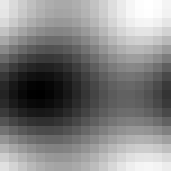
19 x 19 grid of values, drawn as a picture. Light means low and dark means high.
On average the colour sits 50% of the way up the scale. The ninth with the lowest average is the top right. The ninth with the highest average is the middle left.
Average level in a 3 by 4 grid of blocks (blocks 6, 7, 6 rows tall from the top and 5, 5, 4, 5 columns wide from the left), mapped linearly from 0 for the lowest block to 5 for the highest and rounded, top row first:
1 2 1 0 | 5 5 3 3 | 2 3 2 1
